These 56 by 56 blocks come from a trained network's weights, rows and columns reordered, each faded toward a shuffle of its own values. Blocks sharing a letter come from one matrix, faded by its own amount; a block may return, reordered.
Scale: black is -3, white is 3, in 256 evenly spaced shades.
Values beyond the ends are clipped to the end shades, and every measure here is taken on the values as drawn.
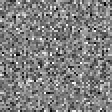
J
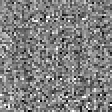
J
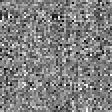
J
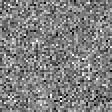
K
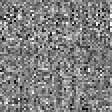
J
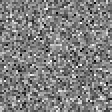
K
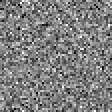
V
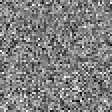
V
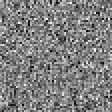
V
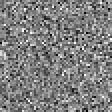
V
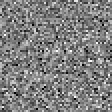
V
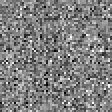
J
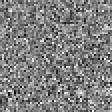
V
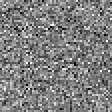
V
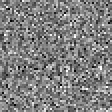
K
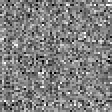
J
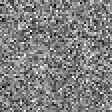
K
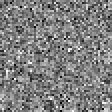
V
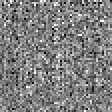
J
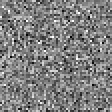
V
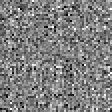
J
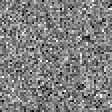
K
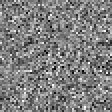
V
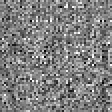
J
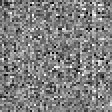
J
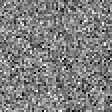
K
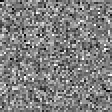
K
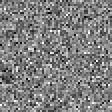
V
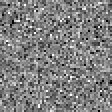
K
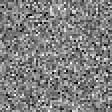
K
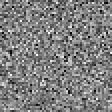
V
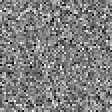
V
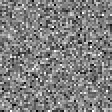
K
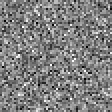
K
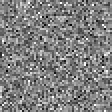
V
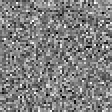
K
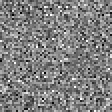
V
